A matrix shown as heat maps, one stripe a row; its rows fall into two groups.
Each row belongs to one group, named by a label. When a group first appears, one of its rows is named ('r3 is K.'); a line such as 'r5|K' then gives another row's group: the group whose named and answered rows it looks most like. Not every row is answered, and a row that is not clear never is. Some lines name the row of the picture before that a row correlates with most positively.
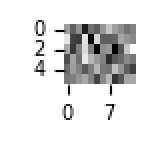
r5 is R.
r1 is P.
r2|R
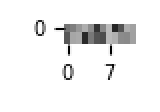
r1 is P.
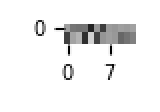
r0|P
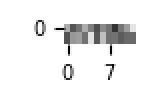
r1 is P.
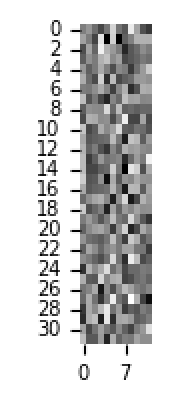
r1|P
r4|R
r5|P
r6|R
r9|R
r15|P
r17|R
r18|P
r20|R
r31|P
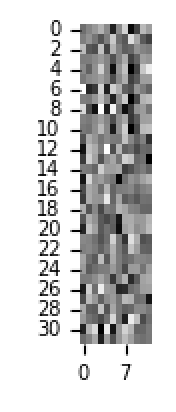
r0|R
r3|R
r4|R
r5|R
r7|R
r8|P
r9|R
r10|R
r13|R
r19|P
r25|R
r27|R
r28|P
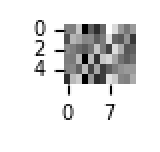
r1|R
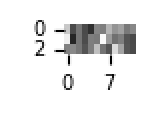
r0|P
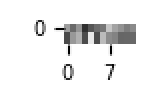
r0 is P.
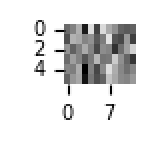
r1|R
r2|R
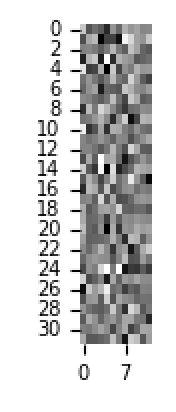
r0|P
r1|P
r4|P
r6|P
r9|R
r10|P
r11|R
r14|P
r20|P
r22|R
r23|R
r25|P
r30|R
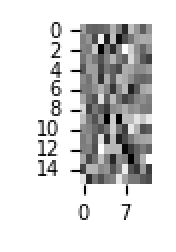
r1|P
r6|R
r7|P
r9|P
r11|P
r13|R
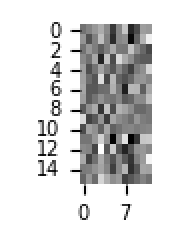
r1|R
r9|P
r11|R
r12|P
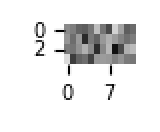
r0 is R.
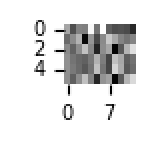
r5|R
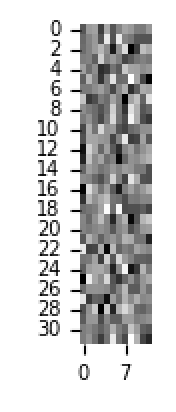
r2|R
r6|R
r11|R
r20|R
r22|P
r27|P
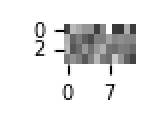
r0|R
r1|P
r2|P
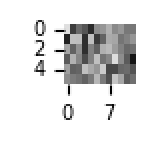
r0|P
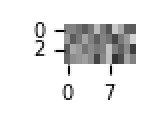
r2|R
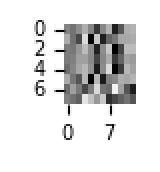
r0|R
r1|P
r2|R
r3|R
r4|R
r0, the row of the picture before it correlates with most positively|3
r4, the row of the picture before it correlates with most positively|3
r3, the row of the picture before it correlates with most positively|3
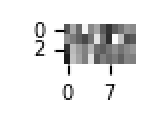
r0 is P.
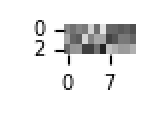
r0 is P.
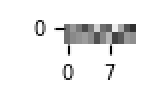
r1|R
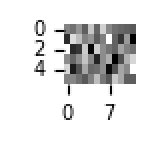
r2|P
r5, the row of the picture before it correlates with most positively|0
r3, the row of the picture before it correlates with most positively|1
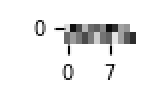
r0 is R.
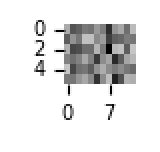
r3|R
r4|P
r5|R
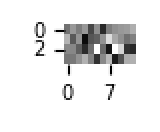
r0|P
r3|R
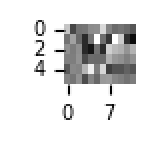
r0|P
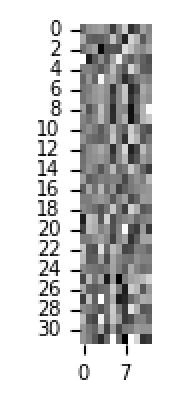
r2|P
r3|P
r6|R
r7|R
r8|R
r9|R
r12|R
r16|P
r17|R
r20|R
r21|R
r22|P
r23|P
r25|P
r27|P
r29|P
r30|P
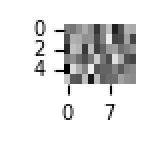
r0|R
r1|R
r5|P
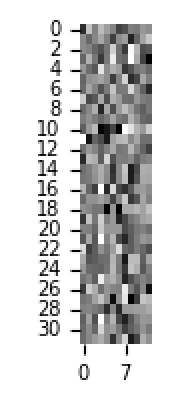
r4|P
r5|R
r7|P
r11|P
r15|R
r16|P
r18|P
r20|P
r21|P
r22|P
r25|P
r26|R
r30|P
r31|R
